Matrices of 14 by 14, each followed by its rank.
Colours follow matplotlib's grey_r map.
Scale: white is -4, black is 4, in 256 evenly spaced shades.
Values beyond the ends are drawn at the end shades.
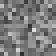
full rank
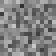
full rank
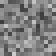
full rank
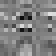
two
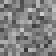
full rank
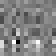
two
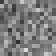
full rank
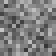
full rank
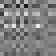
two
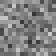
full rank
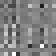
two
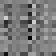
two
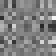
two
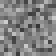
full rank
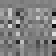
two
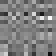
two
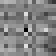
two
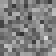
full rank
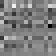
two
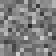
full rank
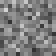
full rank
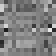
two
